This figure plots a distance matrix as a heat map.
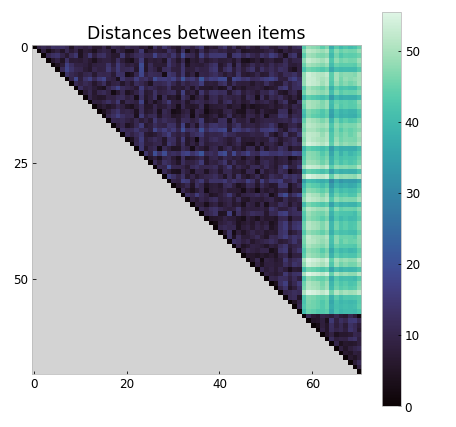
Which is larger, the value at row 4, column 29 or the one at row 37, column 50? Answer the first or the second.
the first
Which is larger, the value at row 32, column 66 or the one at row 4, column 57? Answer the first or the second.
the first
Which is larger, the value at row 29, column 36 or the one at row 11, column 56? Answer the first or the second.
the first
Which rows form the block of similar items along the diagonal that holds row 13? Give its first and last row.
0 to 57
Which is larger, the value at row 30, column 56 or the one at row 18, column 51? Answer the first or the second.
the second
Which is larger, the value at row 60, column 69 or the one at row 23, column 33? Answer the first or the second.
the second
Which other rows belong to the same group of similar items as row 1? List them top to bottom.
0, 2, 3, 4, 5, 6, 7, 8, 9, 10, 11, 12, 13, 14, 15, 16, 17, 18, 19, 20, 21, 22, 23, 24, 25, 26, 27, 28, 29, 30, 31, 32, 33, 34, 35, 36, 37, 38, 39, 40, 41, 42, 43, 44, 45, 46, 47, 48, 49, 50, 51, 52, 53, 54, 55, 56, 57
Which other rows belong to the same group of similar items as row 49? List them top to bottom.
0, 1, 2, 3, 4, 5, 6, 7, 8, 9, 10, 11, 12, 13, 14, 15, 16, 17, 18, 19, 20, 21, 22, 23, 24, 25, 26, 27, 28, 29, 30, 31, 32, 33, 34, 35, 36, 37, 38, 39, 40, 41, 42, 43, 44, 45, 46, 47, 48, 50, 51, 52, 53, 54, 55, 56, 57
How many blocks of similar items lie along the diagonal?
2
